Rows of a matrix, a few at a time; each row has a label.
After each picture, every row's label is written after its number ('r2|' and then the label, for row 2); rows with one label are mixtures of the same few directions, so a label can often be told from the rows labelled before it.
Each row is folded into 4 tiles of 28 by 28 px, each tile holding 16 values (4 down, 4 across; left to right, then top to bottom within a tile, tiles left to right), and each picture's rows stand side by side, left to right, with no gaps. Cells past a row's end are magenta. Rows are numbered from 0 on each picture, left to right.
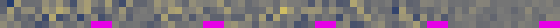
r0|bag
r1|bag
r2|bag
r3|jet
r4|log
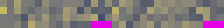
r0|log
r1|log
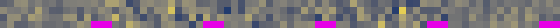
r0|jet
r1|jet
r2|log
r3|jet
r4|jet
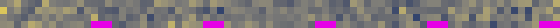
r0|log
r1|bag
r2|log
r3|jet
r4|jet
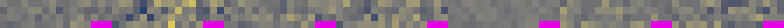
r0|bag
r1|bag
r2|jet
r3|bag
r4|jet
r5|log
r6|log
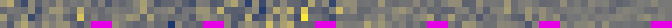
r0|jet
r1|bag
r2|jet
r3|log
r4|jet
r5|log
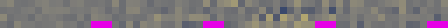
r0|jet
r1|log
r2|bag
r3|log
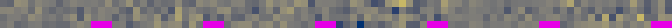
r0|jet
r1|jet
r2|bag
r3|log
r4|bag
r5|bag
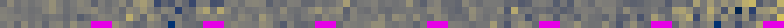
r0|log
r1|bag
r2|bag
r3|bag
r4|jet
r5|jet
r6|jet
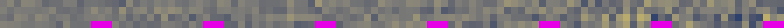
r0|bag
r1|bag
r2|log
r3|bag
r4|log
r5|jet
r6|jet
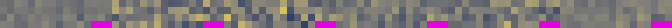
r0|jet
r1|log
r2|jet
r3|jet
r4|bag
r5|jet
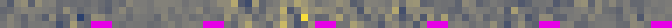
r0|jet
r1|bag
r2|jet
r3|jet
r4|jet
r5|jet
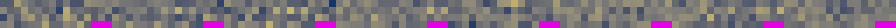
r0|jet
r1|jet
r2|jet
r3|bag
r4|log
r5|jet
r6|bag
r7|bag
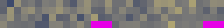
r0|bag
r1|bag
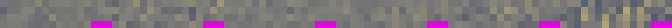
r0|log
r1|jet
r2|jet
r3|jet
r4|bag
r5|jet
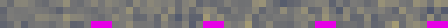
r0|log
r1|jet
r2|log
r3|bag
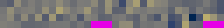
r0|bag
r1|jet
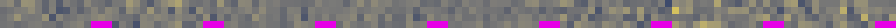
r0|bag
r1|log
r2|jet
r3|jet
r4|bag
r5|jet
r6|log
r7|jet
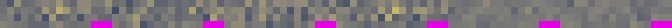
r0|bag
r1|log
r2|jet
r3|bag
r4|log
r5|jet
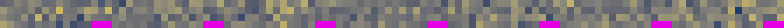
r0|bag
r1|bag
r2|bag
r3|jet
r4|log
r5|bag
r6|jet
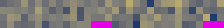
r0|jet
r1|log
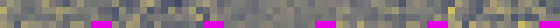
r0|log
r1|log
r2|bag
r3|log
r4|log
